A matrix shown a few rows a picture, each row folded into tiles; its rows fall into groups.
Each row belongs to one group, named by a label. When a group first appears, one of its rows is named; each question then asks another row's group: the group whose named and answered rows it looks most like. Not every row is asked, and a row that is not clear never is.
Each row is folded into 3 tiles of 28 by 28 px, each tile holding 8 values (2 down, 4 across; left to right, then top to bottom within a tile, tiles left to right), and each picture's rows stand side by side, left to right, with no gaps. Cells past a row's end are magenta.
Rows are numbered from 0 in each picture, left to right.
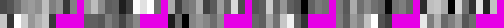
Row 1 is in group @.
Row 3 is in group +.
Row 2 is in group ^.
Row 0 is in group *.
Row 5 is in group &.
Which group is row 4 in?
+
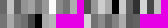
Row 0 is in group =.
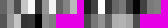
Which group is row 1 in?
+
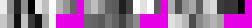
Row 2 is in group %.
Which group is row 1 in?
@
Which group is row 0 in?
=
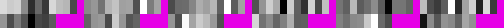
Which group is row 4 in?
+
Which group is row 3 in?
&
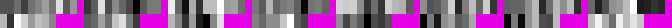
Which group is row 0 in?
*
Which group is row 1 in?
+
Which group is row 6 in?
^
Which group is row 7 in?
%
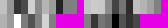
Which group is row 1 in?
@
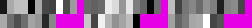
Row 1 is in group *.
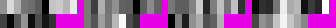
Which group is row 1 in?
+
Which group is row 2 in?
^
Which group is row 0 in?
@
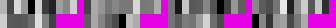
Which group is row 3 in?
^
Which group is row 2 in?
+
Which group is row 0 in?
&
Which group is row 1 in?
=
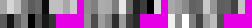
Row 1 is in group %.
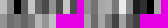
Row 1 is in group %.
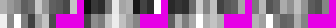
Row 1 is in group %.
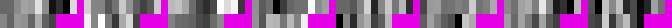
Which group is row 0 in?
%
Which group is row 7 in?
+
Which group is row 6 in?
%
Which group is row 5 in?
=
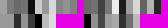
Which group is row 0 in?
=
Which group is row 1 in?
^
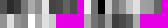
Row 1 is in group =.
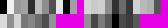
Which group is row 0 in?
&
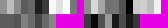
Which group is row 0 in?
@
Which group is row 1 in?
@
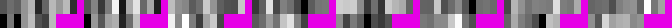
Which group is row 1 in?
^
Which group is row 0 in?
^
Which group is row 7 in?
*
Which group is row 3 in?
+
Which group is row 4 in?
@
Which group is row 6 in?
=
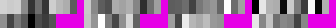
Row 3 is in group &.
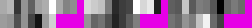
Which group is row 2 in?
+
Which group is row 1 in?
@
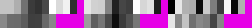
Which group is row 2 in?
&
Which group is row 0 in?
@
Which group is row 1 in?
@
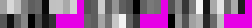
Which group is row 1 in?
+
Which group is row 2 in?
^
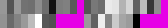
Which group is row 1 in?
*
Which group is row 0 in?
+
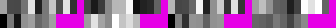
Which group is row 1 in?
%
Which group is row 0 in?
^
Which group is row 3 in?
@
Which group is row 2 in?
^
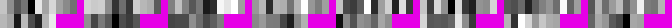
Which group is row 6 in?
*
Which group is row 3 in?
=
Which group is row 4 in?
^
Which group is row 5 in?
&
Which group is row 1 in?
@
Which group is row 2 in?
@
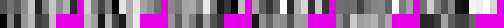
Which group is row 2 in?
%
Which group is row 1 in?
=
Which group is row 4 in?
*
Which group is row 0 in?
^
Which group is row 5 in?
@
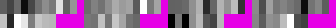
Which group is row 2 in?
^
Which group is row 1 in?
*
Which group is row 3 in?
+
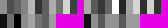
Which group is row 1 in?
^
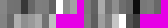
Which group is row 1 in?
+
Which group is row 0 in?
*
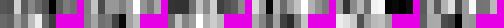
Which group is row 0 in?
+
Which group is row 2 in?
%
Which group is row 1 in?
=
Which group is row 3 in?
=
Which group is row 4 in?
%
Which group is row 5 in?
=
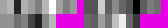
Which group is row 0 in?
=
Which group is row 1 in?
+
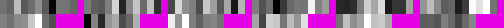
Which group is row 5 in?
@
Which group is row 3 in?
*
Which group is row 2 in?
&
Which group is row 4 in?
%
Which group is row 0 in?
+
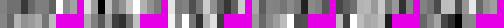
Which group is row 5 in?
=
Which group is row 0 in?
*
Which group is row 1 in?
=
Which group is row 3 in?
+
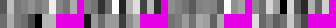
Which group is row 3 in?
&
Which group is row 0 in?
=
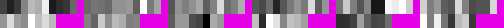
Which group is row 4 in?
@
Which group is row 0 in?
%
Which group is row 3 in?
*
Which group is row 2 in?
=
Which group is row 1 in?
*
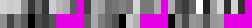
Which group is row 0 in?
@
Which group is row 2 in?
^
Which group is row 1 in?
=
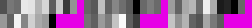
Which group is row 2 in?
%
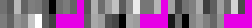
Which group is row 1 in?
=
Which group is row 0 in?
+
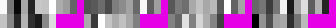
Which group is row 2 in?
*
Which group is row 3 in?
^
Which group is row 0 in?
=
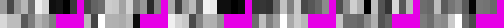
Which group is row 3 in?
%
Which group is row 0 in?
%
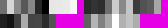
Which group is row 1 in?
%
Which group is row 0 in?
@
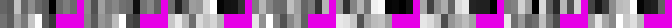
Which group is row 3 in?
&
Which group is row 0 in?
+
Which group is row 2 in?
%
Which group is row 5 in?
%
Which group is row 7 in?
%
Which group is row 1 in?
+
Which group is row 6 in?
&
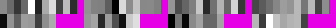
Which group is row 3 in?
*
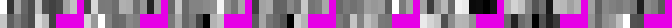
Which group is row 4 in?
*
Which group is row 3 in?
=
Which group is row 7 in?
+
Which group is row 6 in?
@
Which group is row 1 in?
&
